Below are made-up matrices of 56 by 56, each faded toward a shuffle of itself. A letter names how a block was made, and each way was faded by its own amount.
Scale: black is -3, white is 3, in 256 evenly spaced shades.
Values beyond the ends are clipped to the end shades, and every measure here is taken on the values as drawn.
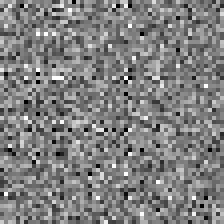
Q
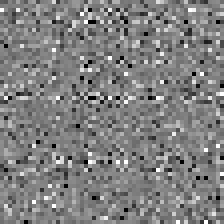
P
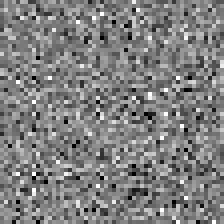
Q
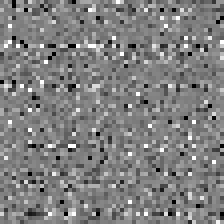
P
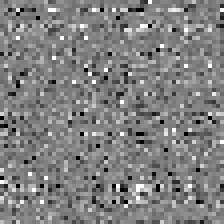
P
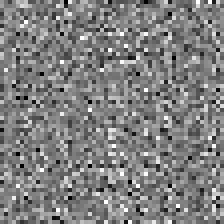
Q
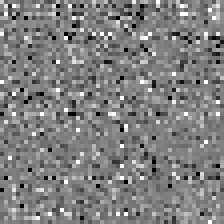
P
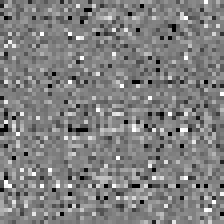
P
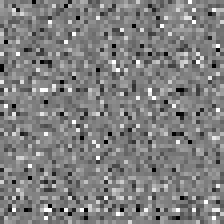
P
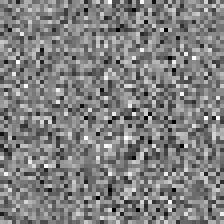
Q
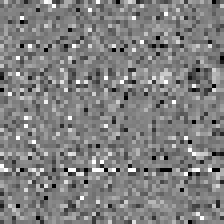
P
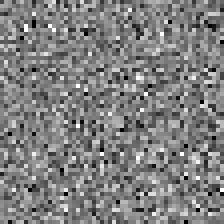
Q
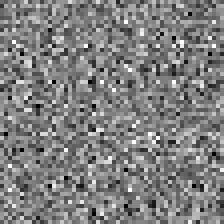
Q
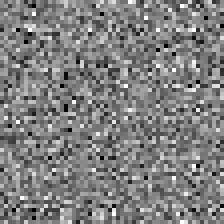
Q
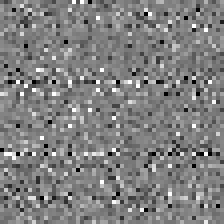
P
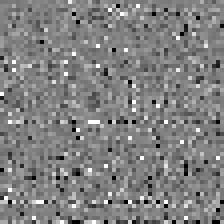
P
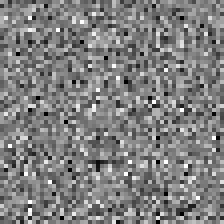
Q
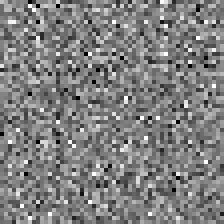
Q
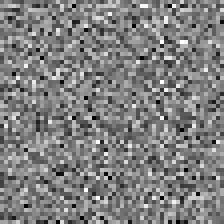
Q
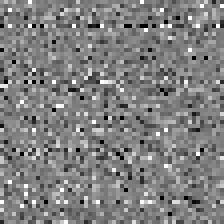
P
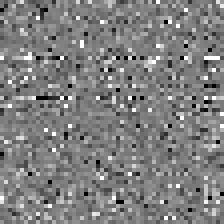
P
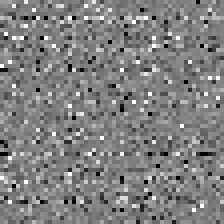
P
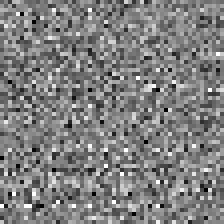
Q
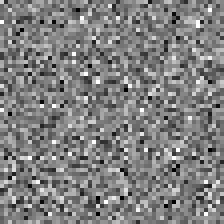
Q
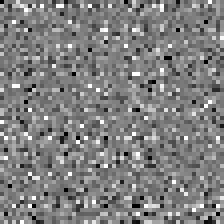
P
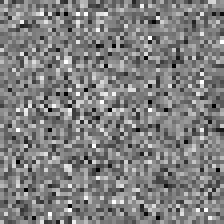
Q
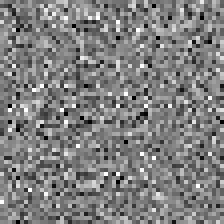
Q
